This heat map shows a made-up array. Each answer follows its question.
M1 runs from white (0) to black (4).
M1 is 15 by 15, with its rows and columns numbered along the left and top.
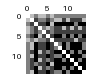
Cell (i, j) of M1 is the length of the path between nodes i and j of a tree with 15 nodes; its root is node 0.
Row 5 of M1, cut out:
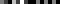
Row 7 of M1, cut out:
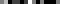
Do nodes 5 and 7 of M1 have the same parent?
no
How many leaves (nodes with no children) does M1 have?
11
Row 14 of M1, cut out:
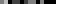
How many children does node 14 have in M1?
0
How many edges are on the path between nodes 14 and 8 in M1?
2
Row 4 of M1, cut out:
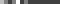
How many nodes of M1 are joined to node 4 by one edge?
1
